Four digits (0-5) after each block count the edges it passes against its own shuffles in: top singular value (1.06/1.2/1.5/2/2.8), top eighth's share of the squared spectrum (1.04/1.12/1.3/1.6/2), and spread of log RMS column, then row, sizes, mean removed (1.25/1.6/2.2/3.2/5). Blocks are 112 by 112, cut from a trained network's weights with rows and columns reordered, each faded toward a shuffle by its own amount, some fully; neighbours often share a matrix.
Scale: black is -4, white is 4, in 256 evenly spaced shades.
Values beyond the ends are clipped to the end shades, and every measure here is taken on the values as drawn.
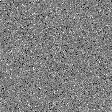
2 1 0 0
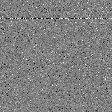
3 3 0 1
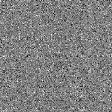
3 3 2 2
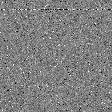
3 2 0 1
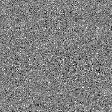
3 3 2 2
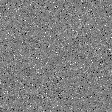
1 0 0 0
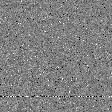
3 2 0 1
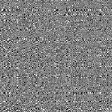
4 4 3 3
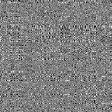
4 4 3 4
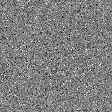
0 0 0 0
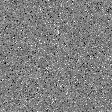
0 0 0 0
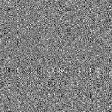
4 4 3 3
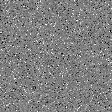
2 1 0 0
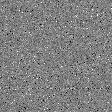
1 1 0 1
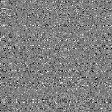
4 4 2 3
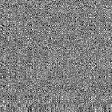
4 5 3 3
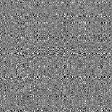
4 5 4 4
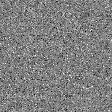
2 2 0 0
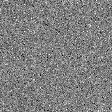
2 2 1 1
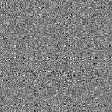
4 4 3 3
